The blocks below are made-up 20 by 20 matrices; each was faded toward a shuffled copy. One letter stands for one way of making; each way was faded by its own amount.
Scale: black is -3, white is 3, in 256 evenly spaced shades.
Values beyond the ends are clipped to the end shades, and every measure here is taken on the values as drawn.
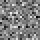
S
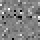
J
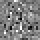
J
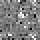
J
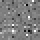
J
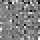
J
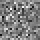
S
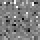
J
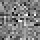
S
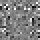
J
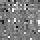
J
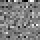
S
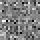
S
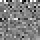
S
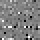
J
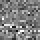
S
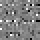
J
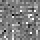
J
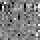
J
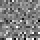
S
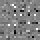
J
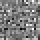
S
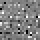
J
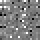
J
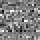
S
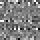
S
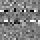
S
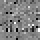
J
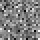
S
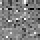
J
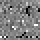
J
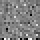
S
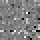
J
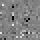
J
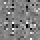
J
